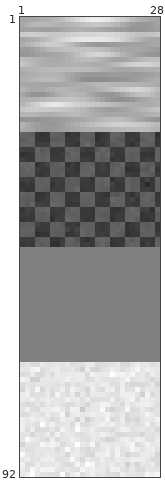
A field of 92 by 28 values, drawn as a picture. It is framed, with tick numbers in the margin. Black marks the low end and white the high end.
The table splits into 4 rows of 1 panel. Panel 1,1: high, streaked across. Panel 2,1: low, checkered. Panel 3,1: middling, flat. Panel 4,1: very high, fine-grained, faint in contrast.
